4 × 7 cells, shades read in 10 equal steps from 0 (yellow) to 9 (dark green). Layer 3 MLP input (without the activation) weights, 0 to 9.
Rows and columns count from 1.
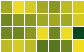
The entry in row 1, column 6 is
2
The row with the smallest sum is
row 1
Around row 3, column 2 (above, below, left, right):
4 1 5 4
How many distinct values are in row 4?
5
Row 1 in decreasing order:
4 3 3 2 1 1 0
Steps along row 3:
same down down up down up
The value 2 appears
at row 1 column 6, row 4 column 1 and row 4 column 3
